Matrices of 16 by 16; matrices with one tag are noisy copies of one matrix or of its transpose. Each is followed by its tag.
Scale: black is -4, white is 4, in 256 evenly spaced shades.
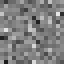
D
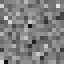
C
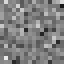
C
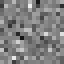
D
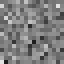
C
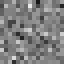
D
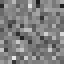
D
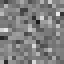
D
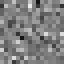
D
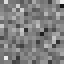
C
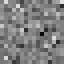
C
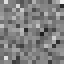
C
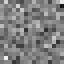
C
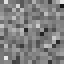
C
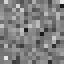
C
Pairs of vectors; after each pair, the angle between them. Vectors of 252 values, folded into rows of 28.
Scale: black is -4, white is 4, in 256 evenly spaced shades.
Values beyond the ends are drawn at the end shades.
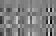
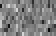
orthogonal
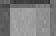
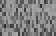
orthogonal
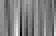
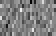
orthogonal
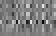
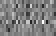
nearly opposite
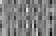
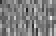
nearly opposite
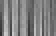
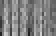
nearly parallel
